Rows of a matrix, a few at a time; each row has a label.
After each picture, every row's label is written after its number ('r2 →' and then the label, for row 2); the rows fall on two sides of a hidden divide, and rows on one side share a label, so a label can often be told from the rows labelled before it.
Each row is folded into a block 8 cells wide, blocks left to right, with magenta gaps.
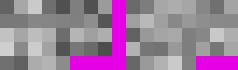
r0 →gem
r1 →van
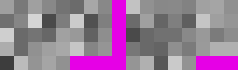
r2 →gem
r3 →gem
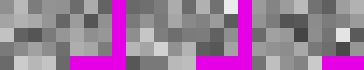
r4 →gem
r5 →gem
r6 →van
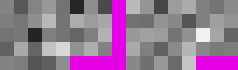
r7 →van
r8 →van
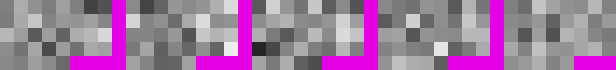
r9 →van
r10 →van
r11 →van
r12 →van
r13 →gem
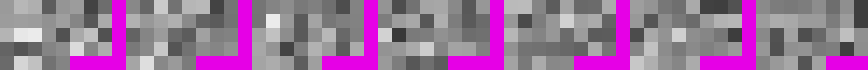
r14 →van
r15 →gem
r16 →van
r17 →gem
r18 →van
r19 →van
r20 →van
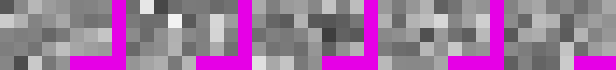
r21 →van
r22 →van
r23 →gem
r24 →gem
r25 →van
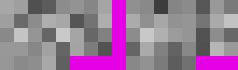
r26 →gem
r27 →van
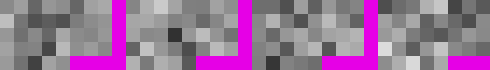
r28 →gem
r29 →gem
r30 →van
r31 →van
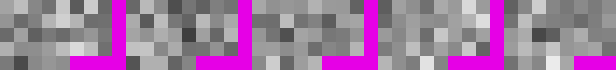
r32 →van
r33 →van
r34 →gem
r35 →gem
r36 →gem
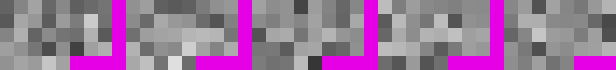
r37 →van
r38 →gem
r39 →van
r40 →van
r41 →van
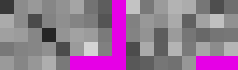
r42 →gem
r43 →van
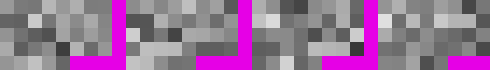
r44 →gem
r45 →gem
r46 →van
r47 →van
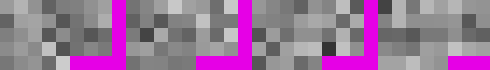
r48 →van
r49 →gem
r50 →van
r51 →gem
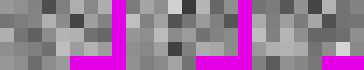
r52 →gem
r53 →gem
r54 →gem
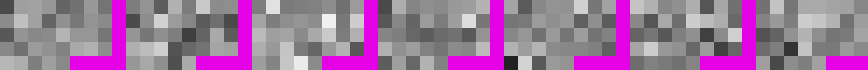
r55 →gem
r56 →gem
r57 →gem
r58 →gem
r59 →gem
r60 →van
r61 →van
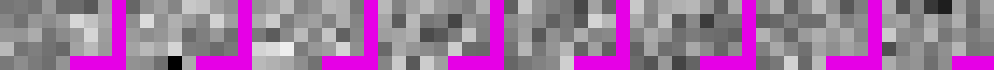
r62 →van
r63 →van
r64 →gem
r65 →gem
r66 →van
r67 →van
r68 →van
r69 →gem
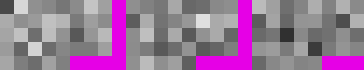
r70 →gem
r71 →van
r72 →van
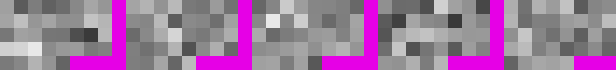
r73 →gem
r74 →van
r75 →gem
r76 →van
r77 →van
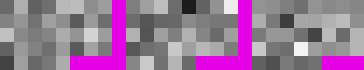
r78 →van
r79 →gem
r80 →van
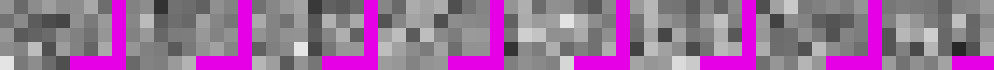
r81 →gem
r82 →van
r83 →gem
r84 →van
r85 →van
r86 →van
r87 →gem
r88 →van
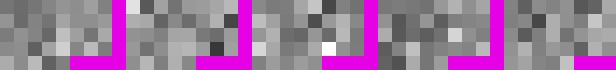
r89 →van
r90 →gem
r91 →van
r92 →gem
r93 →van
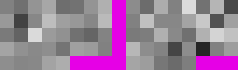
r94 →gem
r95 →van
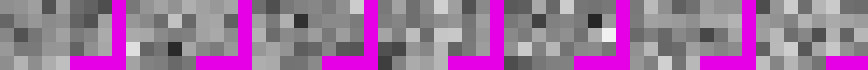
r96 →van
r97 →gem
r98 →gem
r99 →van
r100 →van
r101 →van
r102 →gem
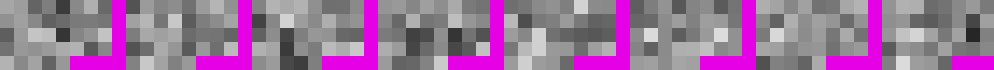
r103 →van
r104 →gem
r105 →van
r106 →van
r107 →gem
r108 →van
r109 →van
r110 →gem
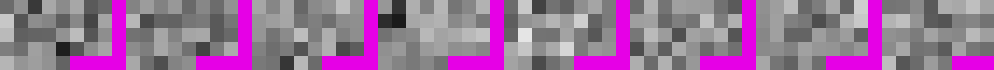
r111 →gem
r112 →gem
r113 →gem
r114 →van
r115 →van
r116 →van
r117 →gem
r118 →gem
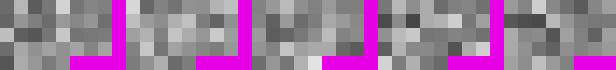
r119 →van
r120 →van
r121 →gem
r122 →van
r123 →gem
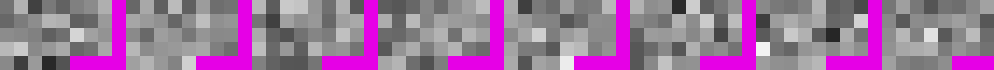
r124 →van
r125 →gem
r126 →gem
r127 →gem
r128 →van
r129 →van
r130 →van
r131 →van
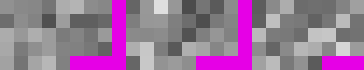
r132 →gem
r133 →gem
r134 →gem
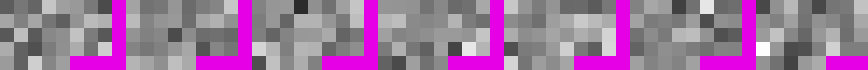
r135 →van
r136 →gem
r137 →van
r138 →van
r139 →van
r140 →gem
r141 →gem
